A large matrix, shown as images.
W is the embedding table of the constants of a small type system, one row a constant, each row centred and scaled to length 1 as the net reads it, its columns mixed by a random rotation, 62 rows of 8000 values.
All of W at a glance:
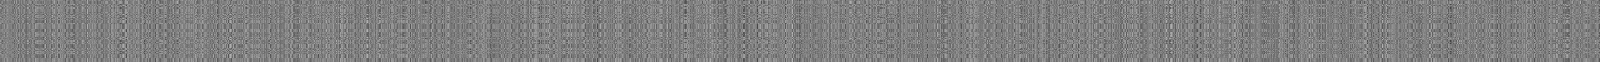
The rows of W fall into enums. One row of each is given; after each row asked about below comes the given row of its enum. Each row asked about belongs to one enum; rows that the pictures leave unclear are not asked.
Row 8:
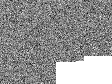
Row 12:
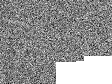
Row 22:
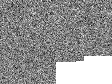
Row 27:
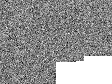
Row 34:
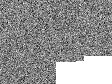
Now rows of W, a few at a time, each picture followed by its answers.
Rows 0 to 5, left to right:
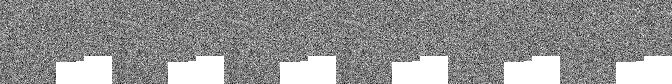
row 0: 27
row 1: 12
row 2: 12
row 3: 12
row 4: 8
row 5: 22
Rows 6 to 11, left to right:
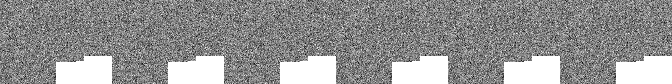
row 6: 27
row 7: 8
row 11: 27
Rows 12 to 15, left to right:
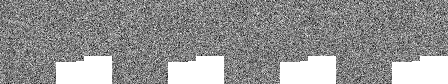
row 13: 27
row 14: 22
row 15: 34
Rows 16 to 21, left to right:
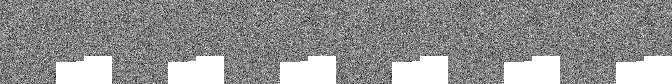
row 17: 8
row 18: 22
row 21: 22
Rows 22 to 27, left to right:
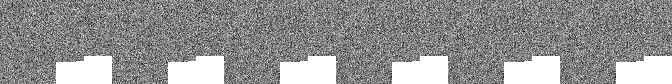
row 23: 8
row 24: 27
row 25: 27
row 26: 27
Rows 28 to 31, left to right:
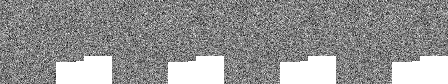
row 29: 22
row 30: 22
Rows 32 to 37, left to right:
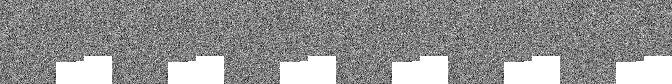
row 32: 27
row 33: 27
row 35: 27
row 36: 27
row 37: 22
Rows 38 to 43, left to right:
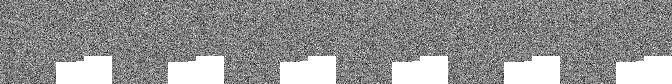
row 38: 12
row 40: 8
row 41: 8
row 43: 8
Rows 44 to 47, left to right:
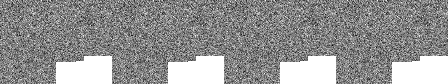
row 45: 22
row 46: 22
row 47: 22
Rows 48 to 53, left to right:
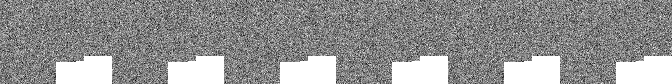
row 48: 27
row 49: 34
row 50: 22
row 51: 8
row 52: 27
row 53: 8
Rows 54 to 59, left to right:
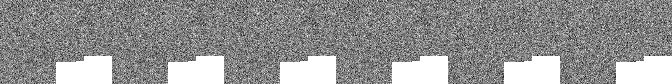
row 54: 22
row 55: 22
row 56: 22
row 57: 22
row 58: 27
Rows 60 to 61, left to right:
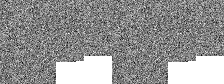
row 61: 27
